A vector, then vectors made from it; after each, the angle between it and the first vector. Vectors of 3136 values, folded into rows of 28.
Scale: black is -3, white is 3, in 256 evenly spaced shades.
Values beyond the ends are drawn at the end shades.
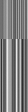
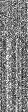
partly aligned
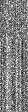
partly aligned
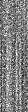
partly aligned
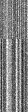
nearly parallel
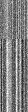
nearly parallel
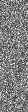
orthogonal
